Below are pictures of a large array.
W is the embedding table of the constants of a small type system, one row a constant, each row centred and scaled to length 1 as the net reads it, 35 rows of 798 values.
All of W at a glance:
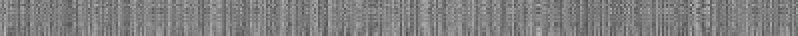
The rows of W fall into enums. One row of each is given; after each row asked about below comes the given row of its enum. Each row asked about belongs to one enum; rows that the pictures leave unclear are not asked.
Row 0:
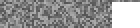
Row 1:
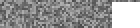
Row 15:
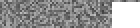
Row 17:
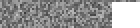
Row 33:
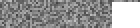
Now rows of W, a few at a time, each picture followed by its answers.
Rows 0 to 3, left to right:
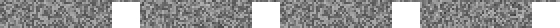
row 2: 0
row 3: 17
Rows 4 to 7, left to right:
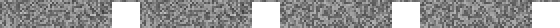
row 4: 15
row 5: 15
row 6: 0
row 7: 0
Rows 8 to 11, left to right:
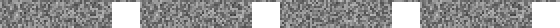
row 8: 17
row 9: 17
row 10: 33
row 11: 17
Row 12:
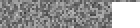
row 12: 17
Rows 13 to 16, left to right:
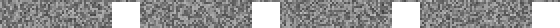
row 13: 17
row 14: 0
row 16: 33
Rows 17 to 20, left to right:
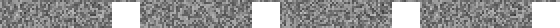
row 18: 0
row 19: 15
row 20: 17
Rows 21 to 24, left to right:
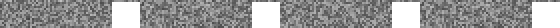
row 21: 33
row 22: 1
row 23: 0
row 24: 1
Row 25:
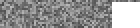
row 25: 1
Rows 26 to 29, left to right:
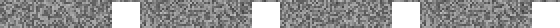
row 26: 0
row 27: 15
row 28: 33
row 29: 15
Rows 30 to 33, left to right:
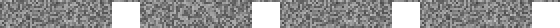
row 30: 33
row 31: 0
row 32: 33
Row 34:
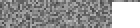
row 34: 33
